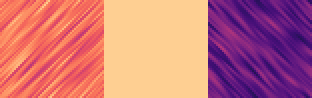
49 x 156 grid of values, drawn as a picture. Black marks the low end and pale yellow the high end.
It is made of 1 by 3 panels. Panel 1,1: high, slanting up to the right. Panel 1,2: very high, flat. Panel 1,3: low, slanting down to the right.
